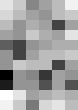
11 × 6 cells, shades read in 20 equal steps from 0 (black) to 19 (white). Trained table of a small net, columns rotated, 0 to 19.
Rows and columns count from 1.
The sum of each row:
86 82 67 80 61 71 71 48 48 88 89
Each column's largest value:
19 17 15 16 17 18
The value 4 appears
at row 8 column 4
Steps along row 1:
down down up up up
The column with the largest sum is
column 6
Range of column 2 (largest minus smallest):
12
